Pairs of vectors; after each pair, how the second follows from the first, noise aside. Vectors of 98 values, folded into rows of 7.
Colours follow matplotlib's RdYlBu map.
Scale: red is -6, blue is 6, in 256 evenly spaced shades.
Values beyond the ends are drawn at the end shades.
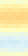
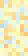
shuffled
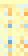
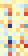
scaled up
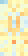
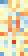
scaled up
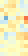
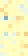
partly zeroed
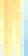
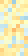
shuffled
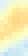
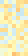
shuffled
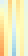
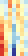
scaled up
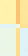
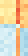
scaled up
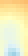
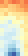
scaled up
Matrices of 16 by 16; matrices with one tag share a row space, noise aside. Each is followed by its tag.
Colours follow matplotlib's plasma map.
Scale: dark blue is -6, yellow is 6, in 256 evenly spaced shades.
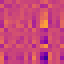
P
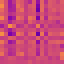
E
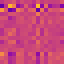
E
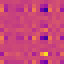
P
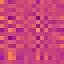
E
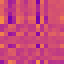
E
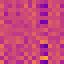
P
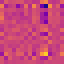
P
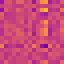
P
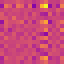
P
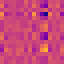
P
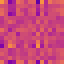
E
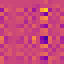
P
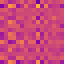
E
